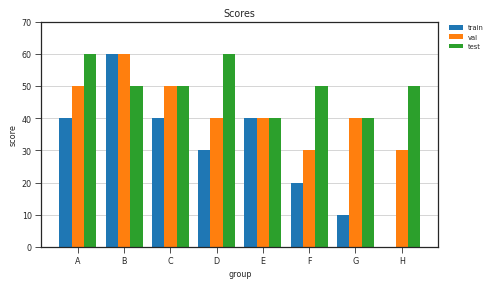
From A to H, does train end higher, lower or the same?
lower
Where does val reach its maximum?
B
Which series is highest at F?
test
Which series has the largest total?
test
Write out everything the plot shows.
Title: Scores
x-axis: group, ticks A B C D E F G H
y-axis: score, ticks 0 10 20 30 40 50 60 70
Legend: train, val, test
Values:
train: 40 60 40 30 40 20 10 0
val: 50 60 50 40 40 30 40 30
test: 60 50 50 60 40 50 40 50
